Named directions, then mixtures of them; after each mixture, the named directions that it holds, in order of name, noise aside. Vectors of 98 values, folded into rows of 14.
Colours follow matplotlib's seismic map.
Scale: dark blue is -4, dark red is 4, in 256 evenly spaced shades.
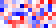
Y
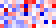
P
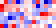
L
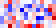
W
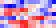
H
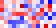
Y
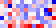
H, W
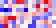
H, L, P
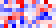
H, L, Y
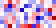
W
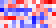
H, L, Y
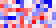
H, L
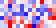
W, Y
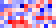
H, Y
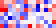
L, P, W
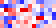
H, P, W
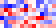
H, P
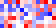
L, W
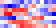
H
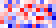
W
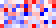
P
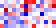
P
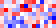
P, W, Y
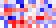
H, L, Y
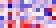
H, W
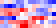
H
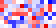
Y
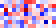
P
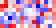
L, W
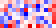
L, P, W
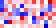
P, Y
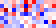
P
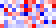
P
